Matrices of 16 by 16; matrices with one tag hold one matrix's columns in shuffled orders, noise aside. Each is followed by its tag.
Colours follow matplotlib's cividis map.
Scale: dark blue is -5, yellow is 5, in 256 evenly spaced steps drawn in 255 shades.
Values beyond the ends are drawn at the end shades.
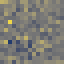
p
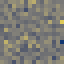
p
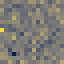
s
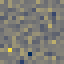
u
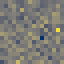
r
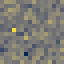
s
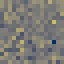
p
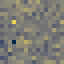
p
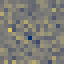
r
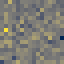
r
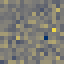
r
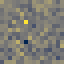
p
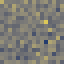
p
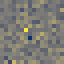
r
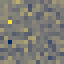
p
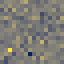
u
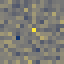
r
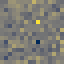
p
